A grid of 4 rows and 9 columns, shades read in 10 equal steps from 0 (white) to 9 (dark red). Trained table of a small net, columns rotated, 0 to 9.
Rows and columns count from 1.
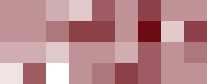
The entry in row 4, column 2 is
6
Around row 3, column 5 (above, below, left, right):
7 5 4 3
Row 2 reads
4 4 5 7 7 4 9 2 7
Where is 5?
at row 2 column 3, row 3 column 9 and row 4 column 5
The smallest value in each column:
1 3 0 2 4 3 6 2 4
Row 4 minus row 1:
-3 2 -3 2 -1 3 -1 0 0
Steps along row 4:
up down up up up down down same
